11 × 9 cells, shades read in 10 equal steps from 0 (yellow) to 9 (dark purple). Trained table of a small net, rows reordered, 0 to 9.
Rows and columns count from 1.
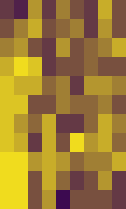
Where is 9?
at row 11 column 5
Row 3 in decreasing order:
7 6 6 5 4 4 3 3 2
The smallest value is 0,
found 8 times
